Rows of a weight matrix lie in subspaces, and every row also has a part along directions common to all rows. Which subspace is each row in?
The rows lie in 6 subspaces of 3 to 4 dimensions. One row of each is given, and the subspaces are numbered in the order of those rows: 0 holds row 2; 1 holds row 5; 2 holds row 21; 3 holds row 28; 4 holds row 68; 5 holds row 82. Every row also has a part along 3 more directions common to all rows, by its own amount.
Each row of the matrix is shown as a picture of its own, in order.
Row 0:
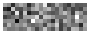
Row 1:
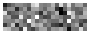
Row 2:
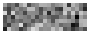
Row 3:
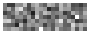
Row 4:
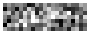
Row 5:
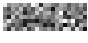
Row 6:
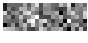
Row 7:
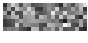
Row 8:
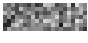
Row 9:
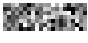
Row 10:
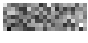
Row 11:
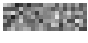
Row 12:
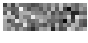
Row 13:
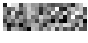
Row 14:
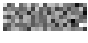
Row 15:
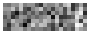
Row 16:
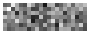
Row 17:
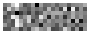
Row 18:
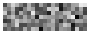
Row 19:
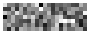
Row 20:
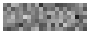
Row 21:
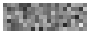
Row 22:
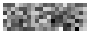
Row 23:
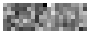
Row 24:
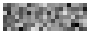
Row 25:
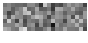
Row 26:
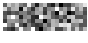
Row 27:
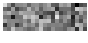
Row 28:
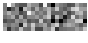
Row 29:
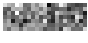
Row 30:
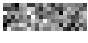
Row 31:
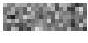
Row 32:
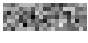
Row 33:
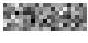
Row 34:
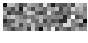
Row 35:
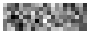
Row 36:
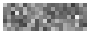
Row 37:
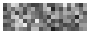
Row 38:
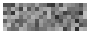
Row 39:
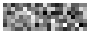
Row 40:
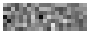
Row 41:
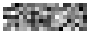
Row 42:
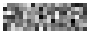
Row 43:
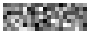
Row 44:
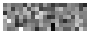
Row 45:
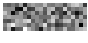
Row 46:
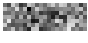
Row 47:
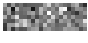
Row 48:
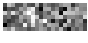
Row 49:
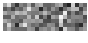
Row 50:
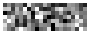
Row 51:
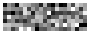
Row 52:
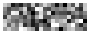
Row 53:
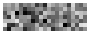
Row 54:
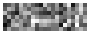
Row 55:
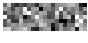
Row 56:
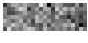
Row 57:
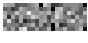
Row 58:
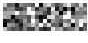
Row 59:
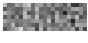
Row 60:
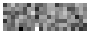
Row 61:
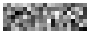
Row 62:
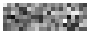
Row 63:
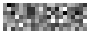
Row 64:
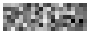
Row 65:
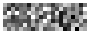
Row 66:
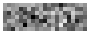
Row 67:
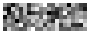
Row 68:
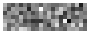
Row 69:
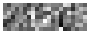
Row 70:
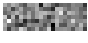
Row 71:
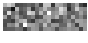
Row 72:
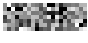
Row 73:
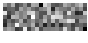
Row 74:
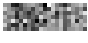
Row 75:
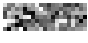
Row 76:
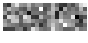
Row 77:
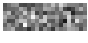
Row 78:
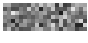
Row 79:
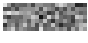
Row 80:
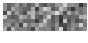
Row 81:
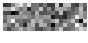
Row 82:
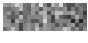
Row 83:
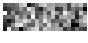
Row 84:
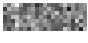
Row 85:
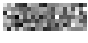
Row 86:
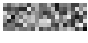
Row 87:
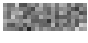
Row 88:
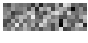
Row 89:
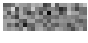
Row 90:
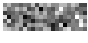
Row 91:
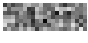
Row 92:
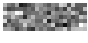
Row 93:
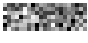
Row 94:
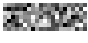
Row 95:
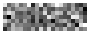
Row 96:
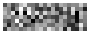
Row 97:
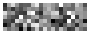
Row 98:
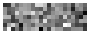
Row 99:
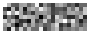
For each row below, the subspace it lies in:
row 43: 4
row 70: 1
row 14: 2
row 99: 1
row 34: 3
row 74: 5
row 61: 2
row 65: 4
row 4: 0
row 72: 3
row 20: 1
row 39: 2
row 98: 5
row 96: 0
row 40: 1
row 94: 2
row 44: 1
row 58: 5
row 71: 3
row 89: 3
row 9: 0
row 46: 0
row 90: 1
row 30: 0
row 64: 5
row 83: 0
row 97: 3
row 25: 1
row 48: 3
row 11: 4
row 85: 0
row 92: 2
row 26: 3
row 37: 5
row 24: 0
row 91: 5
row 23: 5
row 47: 3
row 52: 4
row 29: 5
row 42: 2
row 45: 3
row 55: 1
